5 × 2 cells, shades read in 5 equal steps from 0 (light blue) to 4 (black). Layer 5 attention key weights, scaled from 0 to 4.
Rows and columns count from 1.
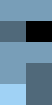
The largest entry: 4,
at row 2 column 2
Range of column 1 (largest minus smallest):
2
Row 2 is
2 4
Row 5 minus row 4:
-1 0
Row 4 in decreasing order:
2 1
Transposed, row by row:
1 2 1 1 0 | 1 4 1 2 2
